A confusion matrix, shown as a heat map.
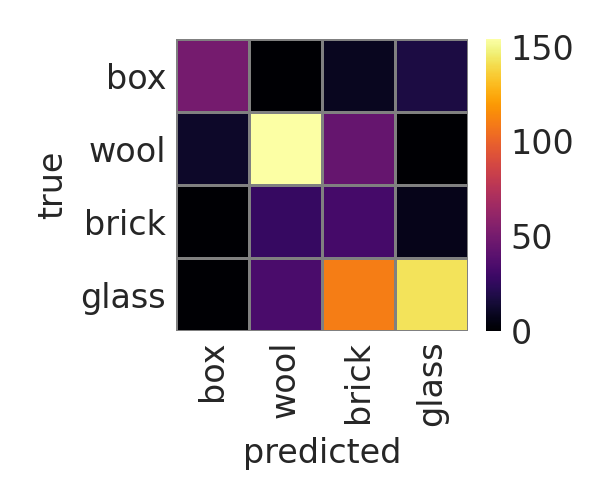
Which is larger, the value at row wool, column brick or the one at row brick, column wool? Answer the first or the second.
the first
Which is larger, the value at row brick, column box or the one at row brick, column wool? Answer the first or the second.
the second
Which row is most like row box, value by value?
brick
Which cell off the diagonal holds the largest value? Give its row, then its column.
glass, brick
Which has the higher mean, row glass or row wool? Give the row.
glass
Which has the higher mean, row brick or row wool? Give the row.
wool
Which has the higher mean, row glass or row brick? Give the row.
glass
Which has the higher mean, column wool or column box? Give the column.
wool
